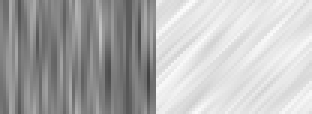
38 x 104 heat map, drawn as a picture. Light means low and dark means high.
It is made of 1 by 2 panels. Panel 1,1: middling, streaked downward. Panel 1,2: very low, slanting up to the right, faint in contrast.
